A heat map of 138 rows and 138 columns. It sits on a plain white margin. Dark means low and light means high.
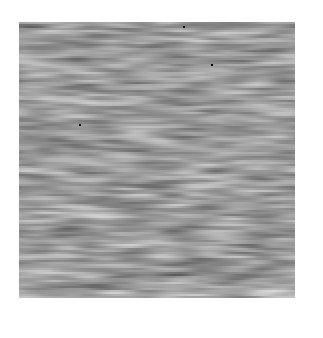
Average level on the scale: 60%. Mirror symmetry: none. Grain: streaks across. Lone odd cells: 3, each lower than its neighbours.
